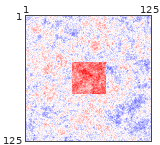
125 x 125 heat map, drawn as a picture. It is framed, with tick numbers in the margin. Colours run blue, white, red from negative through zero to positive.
Slope: none. Odd patch: higher, in the centre. Ninth with the lowest average: bottom right. Ninth with the highest average: centre.
